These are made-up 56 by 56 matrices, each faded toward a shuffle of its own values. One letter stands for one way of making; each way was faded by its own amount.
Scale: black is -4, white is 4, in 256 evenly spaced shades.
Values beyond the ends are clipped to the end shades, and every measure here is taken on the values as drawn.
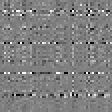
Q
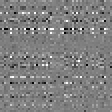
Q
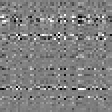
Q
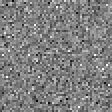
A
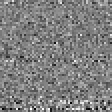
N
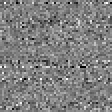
N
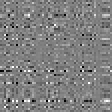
Q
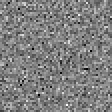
A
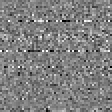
N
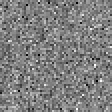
A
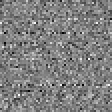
N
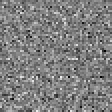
N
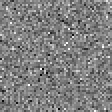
A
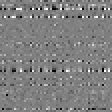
Q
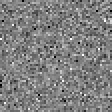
A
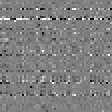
Q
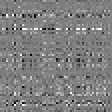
Q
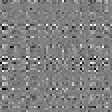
Q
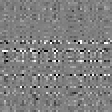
Q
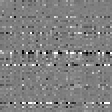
Q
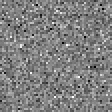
A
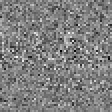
N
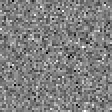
A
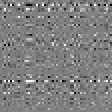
Q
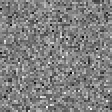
A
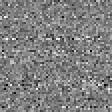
N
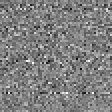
N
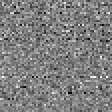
N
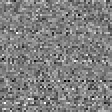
N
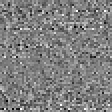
N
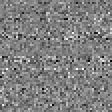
N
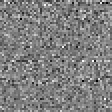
N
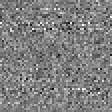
N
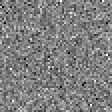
A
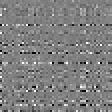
Q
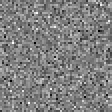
A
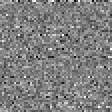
N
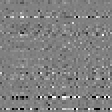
Q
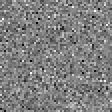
A
